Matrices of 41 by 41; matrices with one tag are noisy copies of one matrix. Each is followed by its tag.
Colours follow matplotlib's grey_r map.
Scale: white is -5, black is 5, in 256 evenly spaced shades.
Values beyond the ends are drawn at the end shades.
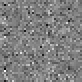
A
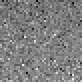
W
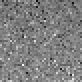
W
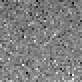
W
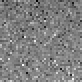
W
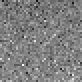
W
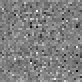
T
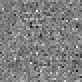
T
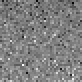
W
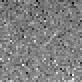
W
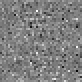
T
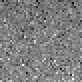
W
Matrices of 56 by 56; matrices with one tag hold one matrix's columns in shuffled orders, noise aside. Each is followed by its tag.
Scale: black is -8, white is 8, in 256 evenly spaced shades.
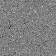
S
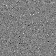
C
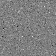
S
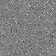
C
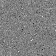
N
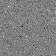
S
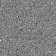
N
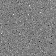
C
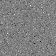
C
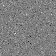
C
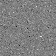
S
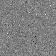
C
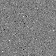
N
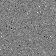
S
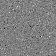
S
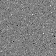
C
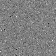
N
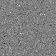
C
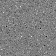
S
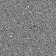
S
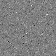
C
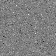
C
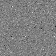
S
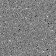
N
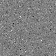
N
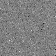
N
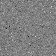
S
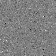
N
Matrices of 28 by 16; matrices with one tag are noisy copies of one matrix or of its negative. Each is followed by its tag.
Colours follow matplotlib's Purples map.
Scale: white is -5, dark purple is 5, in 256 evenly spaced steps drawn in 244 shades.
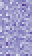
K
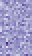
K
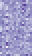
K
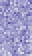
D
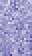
D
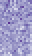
D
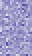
K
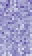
D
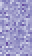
K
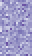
K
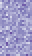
K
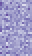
K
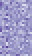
K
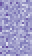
K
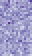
D
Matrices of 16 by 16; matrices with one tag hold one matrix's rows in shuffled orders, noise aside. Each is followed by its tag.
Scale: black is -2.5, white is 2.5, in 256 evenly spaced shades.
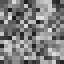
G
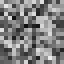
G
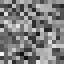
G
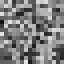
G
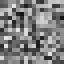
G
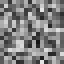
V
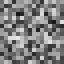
V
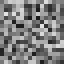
V
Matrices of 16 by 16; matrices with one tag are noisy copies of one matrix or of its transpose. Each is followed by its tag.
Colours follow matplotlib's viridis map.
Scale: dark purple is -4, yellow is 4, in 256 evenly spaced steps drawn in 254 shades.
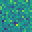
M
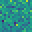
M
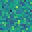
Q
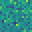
M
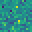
Q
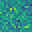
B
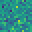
Q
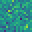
B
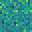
M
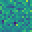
M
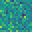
M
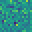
M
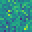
B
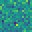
M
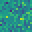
Q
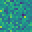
M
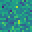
Q
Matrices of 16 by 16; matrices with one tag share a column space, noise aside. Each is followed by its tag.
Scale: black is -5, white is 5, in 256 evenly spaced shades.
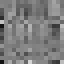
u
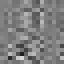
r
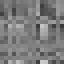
u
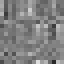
u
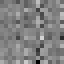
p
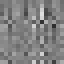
u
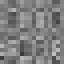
r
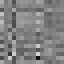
r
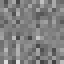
p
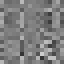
r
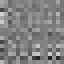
r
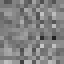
p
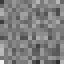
p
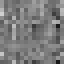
u
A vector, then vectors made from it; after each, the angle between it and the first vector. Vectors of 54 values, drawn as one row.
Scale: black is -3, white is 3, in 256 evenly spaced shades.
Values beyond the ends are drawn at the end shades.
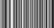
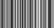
partly opposed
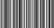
partly aligned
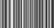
nearly parallel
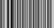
nearly opposite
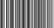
partly opposed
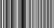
partly opposed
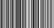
partly opposed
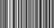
partly aligned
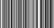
orthogonal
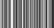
nearly parallel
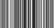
orthogonal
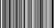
partly aligned
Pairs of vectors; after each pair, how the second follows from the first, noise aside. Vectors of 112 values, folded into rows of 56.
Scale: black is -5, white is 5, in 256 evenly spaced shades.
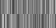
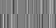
partly zeroed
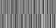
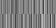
copied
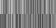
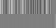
partly zeroed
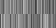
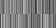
copied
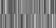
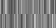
copied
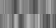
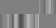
partly zeroed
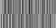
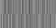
shrunk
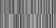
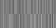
shrunk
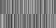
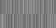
shrunk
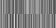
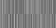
shrunk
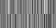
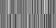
copied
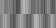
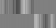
partly zeroed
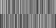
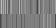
partly zeroed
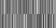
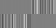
partly zeroed
